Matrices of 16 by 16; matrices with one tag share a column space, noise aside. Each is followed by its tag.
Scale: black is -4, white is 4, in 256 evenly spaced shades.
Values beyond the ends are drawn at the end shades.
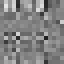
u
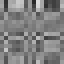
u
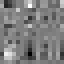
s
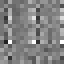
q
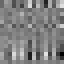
s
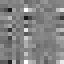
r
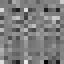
r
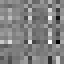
q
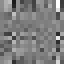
u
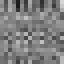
u
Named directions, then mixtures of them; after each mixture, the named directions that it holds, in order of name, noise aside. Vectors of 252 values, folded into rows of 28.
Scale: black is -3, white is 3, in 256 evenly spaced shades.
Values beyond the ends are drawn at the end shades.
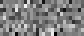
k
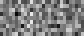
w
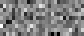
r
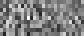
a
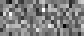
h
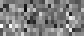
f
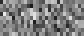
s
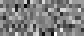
k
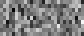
a, w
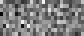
h, w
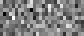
r, s, w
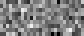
a, r, w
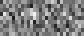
s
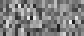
a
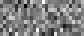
h, k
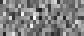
a, r, s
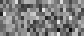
h, r, s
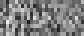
a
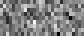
f, r, s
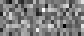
h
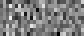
a, h, r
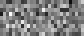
h, k, w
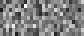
a, h, k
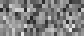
a, f, k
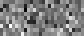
f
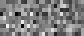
h, k, w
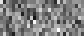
a, s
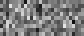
a, k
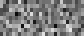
f, k, w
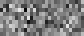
a, f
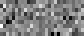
r
